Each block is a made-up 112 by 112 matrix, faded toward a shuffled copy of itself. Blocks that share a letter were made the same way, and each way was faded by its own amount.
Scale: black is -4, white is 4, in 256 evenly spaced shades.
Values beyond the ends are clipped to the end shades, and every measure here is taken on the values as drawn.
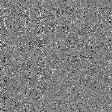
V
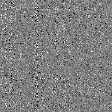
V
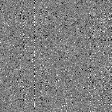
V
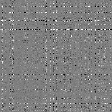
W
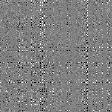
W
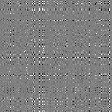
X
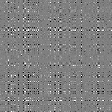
X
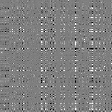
X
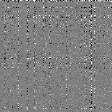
W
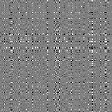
X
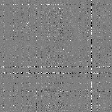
W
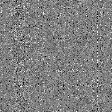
V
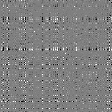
X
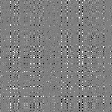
X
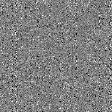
V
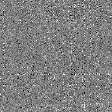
V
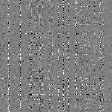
W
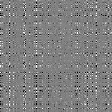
X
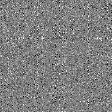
V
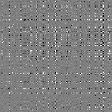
X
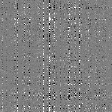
W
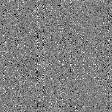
V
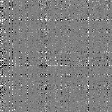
W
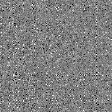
V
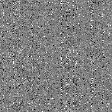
V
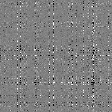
W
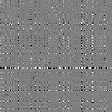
X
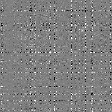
W
